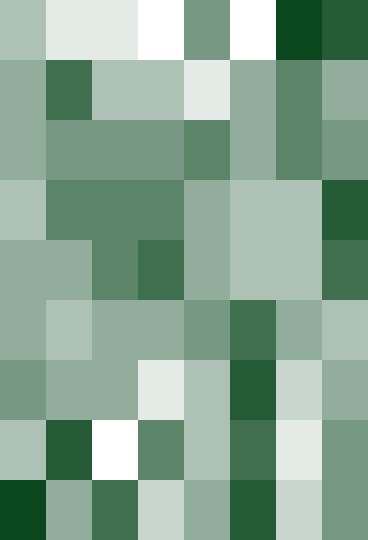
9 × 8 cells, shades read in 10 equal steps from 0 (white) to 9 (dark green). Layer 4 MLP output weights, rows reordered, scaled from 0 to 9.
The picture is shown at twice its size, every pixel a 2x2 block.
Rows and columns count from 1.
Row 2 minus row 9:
-5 3 -4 1 -3 -4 4 -1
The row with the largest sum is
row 9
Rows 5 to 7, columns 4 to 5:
7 4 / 4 5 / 1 3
